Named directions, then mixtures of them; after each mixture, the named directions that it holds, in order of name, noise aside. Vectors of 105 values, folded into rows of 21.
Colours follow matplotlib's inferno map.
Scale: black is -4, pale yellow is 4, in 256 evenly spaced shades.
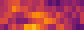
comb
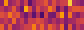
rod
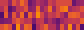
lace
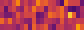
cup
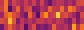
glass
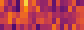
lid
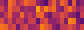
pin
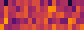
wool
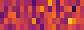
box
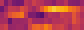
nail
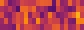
glass, lid, pin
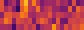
lid, wool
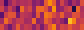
box, wool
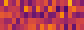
rod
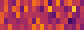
box, rod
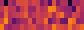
wool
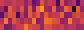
box, comb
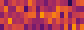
glass, rod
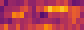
lace, nail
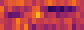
glass, nail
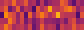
glass, lace, pin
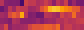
nail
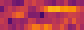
nail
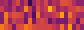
lace, rod, wool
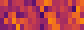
box, pin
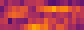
comb, nail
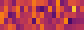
box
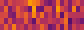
box, rod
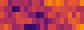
comb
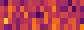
box, lace, wool
